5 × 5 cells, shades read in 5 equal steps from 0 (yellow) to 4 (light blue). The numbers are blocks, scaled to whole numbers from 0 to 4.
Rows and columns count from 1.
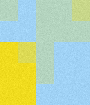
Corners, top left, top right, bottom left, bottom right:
3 2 0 4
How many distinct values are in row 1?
3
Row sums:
15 17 12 11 12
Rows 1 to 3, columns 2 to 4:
4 3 3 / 4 3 3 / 1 3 4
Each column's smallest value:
0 0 3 3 2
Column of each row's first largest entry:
2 1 4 4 3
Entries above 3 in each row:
1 2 2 2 3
